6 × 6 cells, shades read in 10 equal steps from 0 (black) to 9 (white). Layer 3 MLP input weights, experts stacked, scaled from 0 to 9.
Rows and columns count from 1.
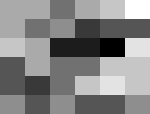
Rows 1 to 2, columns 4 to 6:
6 7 9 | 2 3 3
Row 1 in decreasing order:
9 7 6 6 6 4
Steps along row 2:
down up down up same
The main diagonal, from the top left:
6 4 1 4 8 5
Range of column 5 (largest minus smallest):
8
